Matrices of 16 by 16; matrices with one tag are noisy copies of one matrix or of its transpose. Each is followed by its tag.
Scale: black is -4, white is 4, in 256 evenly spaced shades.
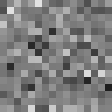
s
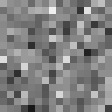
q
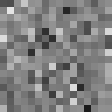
s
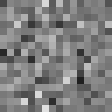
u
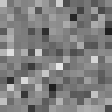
q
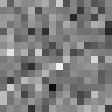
q
